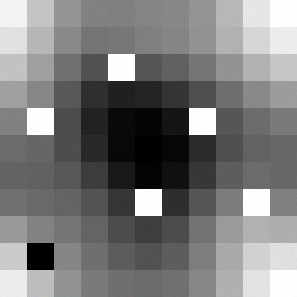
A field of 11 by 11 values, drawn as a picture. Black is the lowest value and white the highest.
Average level on the scale: 50%. Ninth with the lowest average: centre. Stripes: none. Lone odd cells: 6, 5 higher and 1 lower than their neighbours. Calmest part: centre.
